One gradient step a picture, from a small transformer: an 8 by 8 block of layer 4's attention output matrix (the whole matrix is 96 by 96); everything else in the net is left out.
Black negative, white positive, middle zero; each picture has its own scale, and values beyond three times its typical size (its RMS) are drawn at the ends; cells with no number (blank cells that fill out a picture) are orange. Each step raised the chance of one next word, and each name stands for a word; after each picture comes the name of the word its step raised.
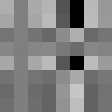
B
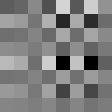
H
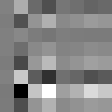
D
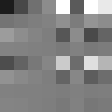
B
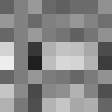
H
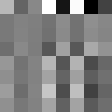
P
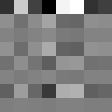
P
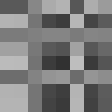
H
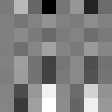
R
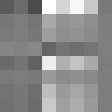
P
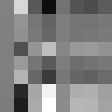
R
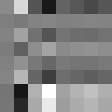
R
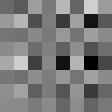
H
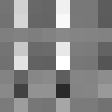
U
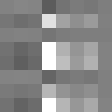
H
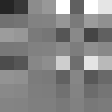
B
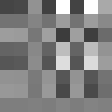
B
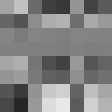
R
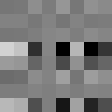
U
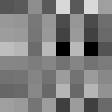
U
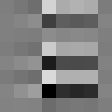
D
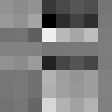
B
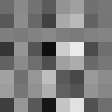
U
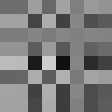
H
